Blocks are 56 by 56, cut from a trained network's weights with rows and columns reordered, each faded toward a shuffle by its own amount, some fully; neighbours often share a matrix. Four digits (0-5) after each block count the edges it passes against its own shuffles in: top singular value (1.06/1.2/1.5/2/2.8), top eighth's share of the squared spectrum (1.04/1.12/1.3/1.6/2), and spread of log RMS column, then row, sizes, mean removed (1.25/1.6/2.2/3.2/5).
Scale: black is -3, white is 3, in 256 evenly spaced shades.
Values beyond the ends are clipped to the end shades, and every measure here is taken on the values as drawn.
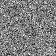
0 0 0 0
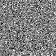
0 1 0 0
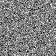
0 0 0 0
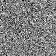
1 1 0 0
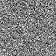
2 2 0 1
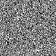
3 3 1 1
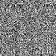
3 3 0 1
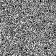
0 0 0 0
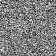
0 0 0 0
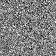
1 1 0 0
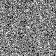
1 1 0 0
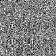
3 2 1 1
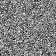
0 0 0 0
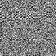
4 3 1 2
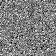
0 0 0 0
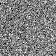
0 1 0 0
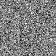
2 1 0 0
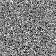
1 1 0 0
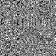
3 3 2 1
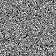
2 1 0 0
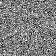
2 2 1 0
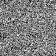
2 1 0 0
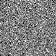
2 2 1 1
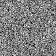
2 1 0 0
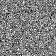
1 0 0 0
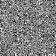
3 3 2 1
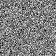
1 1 0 0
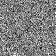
2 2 0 0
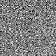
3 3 0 2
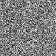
3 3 1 1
